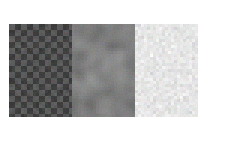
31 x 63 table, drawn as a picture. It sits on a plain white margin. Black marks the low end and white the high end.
It is made of 1 by 3 panels. Panel 1,1: low, checkered. Panel 1,2: middling, blotchy, faint in contrast. Panel 1,3: very high, fine-grained, faint in contrast.
